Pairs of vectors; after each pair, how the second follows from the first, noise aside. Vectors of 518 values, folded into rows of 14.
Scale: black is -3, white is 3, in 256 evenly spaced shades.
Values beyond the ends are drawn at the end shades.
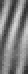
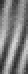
reversed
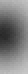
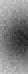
reversed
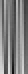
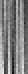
copied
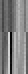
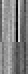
reversed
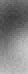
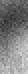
copied
